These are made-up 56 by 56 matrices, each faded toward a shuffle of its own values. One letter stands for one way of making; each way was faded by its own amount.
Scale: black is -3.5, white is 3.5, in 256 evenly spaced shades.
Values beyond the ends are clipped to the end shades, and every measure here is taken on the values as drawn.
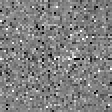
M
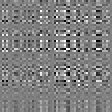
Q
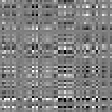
Q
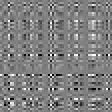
Q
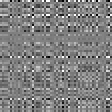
Q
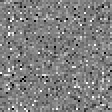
M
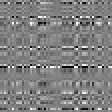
Q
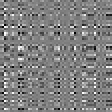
Q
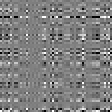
Q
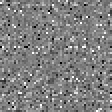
M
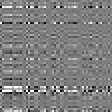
Q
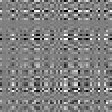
Q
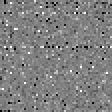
M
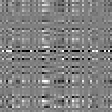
Q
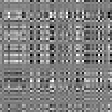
Q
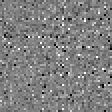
M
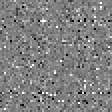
M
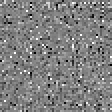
M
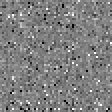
M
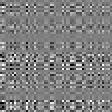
Q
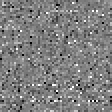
M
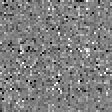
M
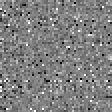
M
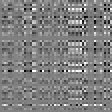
Q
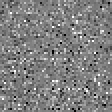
M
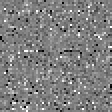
M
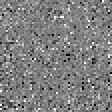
M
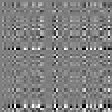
Q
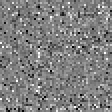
M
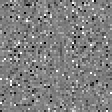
M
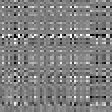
Q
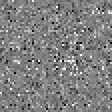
M
